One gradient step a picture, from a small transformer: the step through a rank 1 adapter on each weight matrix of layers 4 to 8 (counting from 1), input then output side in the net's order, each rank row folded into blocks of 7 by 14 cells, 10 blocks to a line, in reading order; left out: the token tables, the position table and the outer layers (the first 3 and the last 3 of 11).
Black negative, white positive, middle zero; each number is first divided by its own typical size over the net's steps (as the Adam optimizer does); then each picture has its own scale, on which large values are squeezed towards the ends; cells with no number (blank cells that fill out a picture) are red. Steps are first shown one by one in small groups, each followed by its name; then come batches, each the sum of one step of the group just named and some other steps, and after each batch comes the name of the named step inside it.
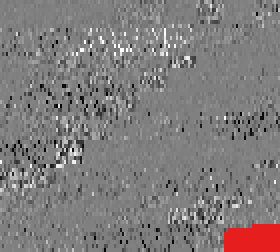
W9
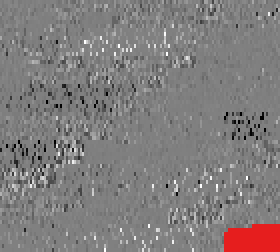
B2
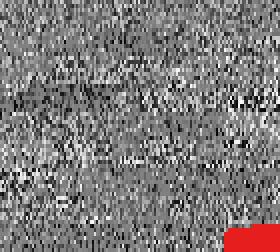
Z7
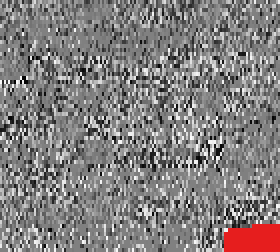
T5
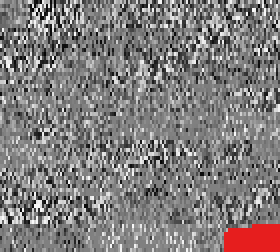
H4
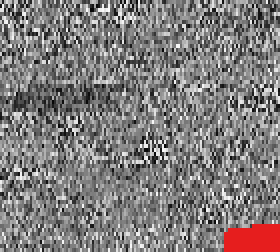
Z7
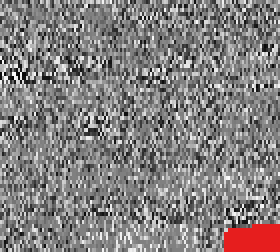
T5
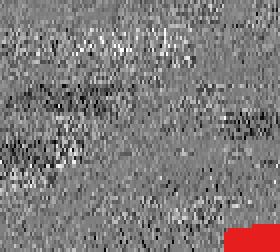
W9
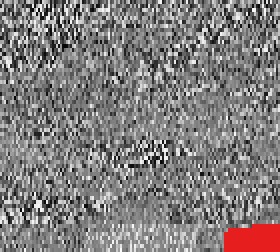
H4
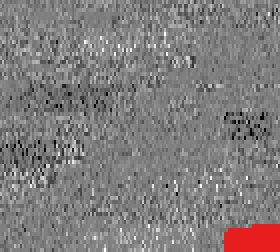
B2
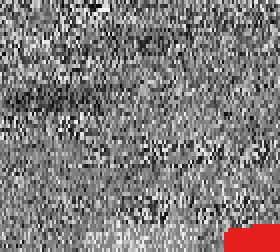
T5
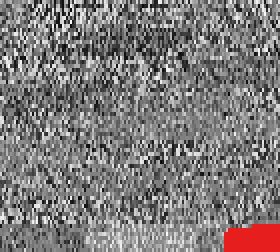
H4
